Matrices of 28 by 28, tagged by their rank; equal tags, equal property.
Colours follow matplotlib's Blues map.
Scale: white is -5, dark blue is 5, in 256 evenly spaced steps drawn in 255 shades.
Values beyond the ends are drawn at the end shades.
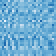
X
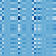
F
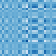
F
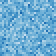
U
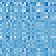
X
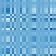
F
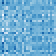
X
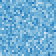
U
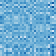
X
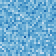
U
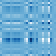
F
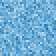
U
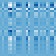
F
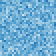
U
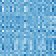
X
